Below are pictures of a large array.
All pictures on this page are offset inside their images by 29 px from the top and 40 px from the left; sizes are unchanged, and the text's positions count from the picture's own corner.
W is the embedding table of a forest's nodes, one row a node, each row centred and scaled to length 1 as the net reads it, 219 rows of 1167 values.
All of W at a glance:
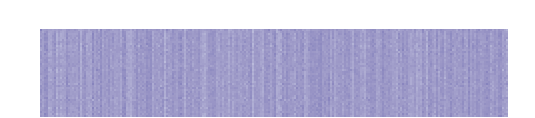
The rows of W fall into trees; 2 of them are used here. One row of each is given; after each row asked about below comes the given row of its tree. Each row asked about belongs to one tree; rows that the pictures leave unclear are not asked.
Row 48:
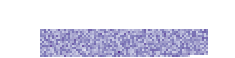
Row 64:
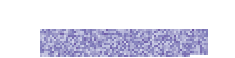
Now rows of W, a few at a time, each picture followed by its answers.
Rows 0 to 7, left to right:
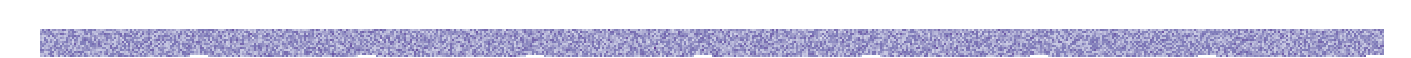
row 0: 64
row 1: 48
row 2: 48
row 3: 48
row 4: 48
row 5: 64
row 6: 64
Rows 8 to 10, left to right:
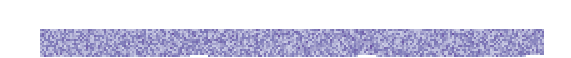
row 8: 48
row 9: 48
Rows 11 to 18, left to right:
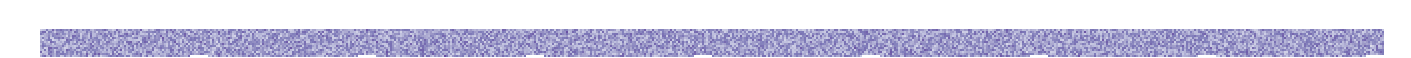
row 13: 64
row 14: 64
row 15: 48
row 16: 64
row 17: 64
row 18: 64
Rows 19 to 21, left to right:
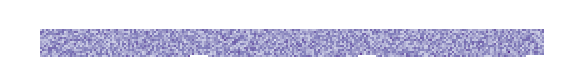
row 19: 64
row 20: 64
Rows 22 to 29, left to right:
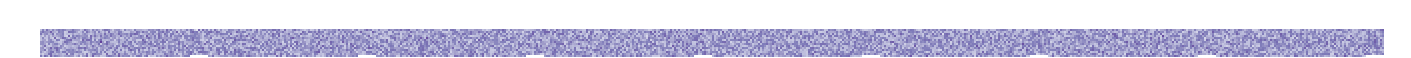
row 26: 48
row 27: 64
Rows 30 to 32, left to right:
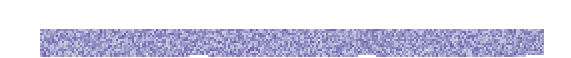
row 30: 48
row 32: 48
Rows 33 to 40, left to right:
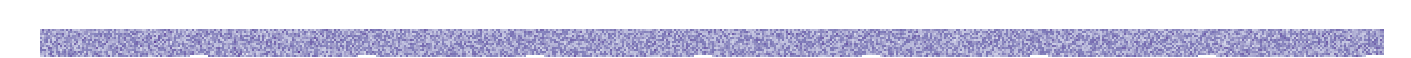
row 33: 64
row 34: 64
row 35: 48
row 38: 64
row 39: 64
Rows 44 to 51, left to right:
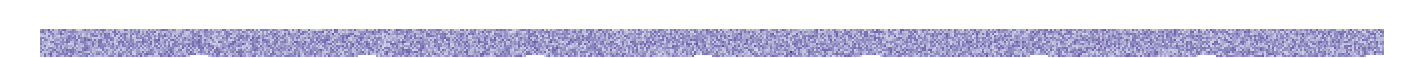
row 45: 64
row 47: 64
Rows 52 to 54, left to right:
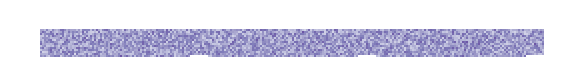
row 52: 64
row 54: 64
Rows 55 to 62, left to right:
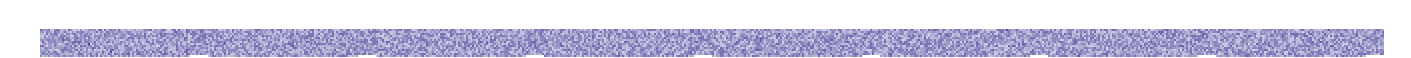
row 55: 48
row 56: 48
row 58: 48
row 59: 64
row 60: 64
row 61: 64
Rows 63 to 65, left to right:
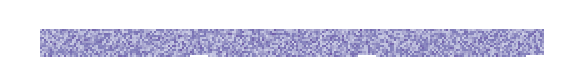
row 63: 64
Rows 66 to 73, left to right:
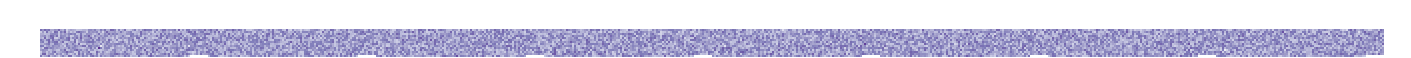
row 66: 48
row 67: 48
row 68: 64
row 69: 64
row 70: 64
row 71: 64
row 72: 48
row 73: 48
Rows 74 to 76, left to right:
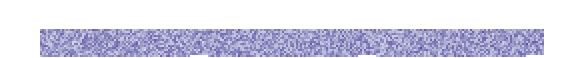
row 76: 64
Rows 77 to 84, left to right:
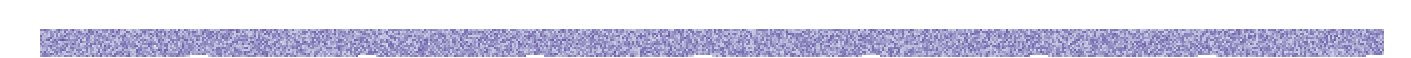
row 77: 48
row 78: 64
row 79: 64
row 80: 48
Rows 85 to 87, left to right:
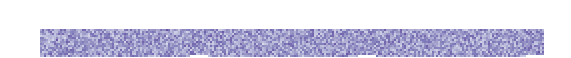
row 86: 48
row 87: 48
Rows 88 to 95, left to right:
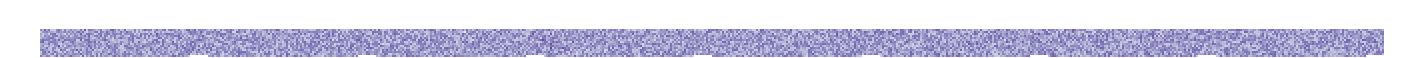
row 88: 48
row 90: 64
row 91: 48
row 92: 48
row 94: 48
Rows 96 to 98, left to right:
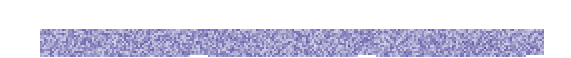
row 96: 64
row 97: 48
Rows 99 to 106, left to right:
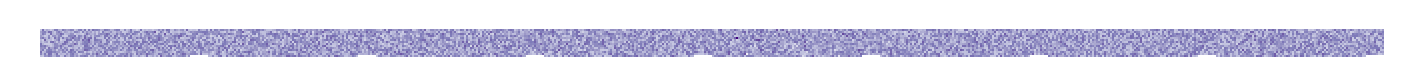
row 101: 64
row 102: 64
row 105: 48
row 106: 64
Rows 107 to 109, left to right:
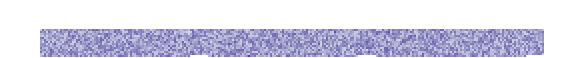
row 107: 64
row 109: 64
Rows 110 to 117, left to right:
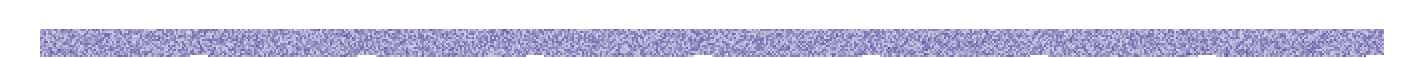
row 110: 64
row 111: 48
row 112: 64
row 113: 48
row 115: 64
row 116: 48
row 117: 64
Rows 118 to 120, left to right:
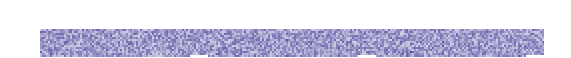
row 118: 64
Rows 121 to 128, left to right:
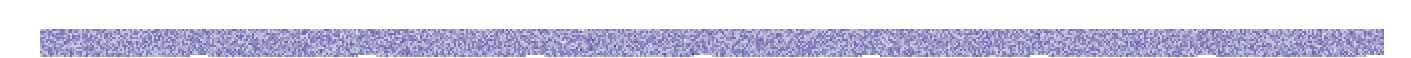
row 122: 64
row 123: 64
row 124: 64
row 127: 64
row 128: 48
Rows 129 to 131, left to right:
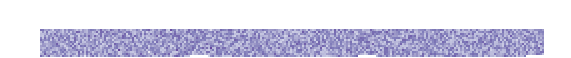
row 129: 48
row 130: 64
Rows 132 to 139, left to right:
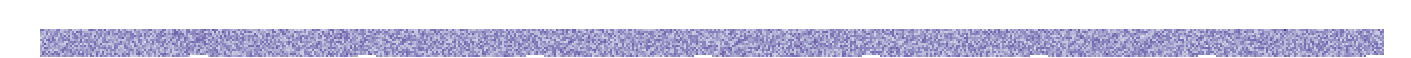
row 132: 48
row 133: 48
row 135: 64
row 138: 64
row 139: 64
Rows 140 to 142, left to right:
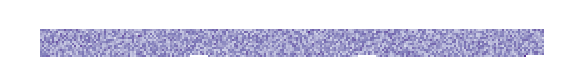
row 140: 48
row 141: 48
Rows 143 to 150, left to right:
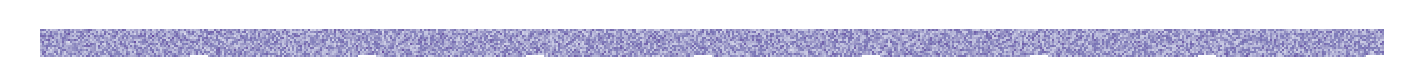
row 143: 48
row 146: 64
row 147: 48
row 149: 64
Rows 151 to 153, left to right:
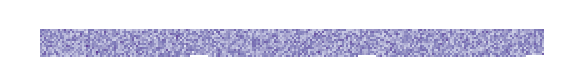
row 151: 48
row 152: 64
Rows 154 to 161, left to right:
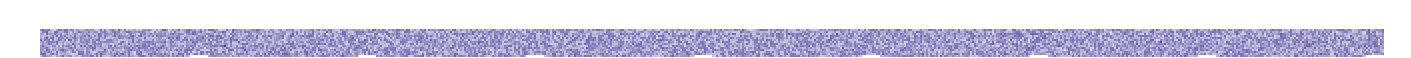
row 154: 48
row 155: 48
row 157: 64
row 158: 64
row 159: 48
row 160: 48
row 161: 64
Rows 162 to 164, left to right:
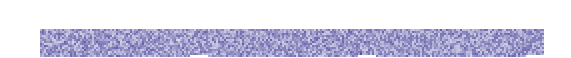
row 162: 64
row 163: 64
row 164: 48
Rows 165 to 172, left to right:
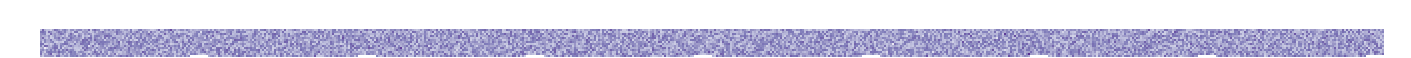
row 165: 64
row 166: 64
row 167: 48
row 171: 64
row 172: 64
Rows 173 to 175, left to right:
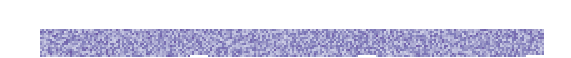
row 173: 64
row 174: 64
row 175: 48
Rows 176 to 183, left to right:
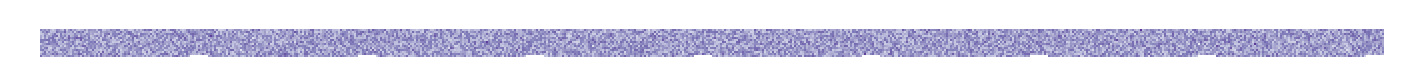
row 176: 48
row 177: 48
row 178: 48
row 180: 64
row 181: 64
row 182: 48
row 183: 48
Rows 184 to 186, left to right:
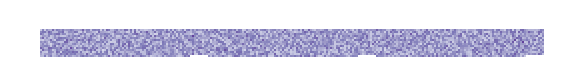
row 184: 64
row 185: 64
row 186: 48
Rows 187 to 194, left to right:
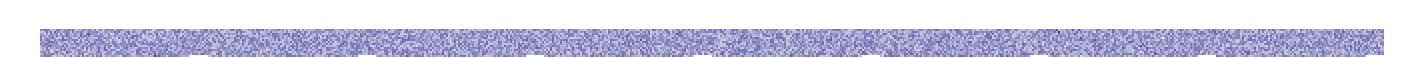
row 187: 48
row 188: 64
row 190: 48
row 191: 64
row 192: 64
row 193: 48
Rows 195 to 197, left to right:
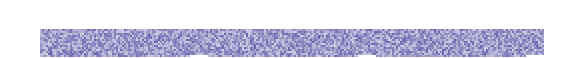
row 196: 64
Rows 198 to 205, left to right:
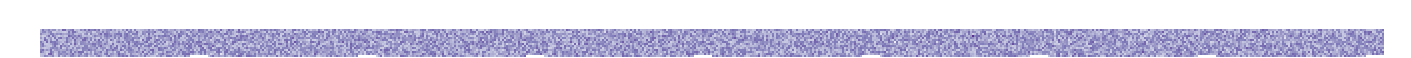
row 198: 64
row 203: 48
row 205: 48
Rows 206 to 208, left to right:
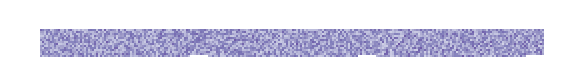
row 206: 48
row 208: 64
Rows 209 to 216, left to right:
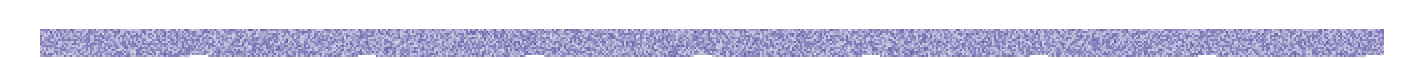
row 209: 48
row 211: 64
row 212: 64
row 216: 48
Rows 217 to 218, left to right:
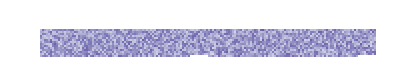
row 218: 64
